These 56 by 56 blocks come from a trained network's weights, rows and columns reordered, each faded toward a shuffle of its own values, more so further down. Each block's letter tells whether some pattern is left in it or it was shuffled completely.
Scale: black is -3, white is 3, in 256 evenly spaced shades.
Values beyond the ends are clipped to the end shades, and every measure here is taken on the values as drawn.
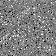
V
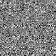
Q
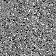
V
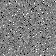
V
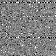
Q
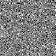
Q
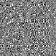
Q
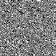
Q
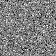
V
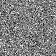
V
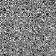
Q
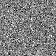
V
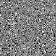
Q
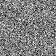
V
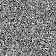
V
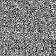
Q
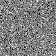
V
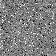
V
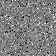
V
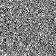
Q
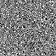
Q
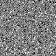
Q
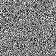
Q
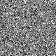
Q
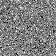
V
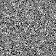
Q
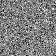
V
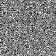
Q
